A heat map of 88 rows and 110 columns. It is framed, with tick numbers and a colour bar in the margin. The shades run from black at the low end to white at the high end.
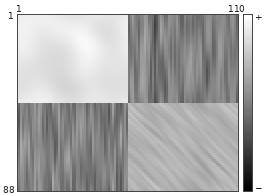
It is made of 2 by 2 panels. Panel 1,1: very high, smooth, faint in contrast. Panel 1,2: middling, streaked downward. Panel 2,1: middling, streaked downward. Panel 2,2: high, slanting down to the right, faint in contrast.
